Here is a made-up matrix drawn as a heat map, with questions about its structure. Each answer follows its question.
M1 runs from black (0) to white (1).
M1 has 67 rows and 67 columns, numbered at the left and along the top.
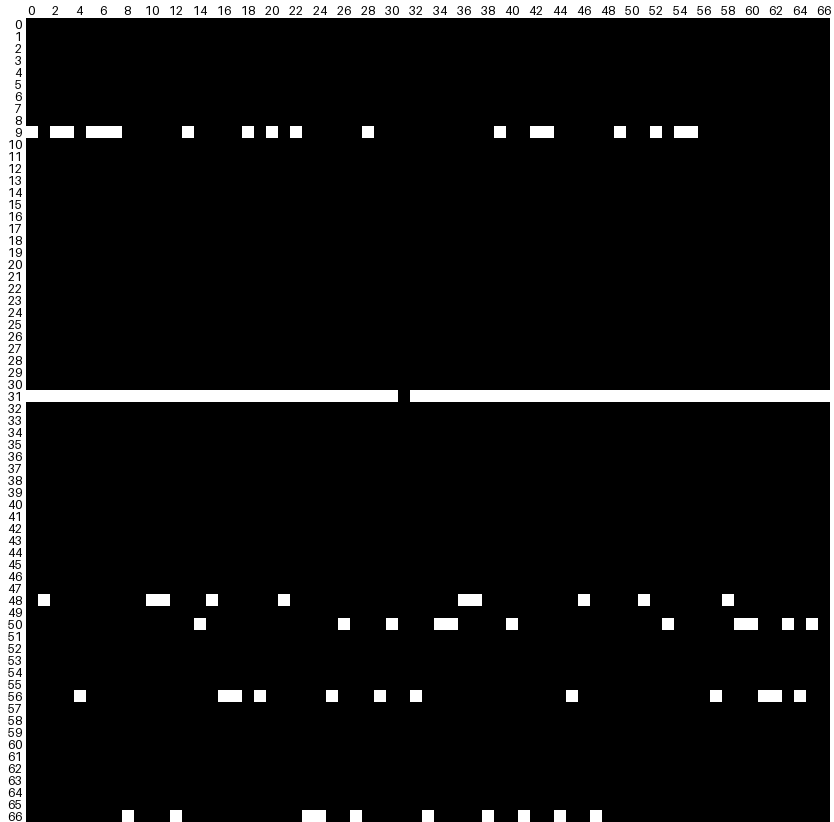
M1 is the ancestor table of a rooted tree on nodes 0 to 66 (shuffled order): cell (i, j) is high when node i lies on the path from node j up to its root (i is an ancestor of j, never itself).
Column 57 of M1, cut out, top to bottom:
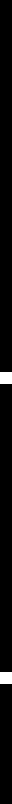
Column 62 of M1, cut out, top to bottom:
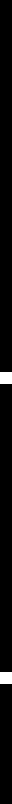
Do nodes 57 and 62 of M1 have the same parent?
yes
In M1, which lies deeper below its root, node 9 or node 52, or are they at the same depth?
node 52
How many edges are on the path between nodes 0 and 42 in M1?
2
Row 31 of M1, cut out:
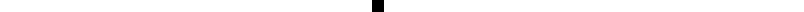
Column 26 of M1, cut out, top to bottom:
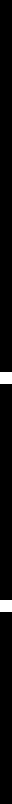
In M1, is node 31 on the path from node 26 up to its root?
yes
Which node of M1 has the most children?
9
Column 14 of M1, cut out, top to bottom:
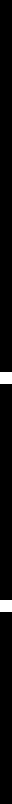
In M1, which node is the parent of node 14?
50
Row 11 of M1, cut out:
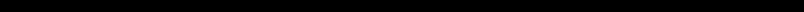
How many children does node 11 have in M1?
0
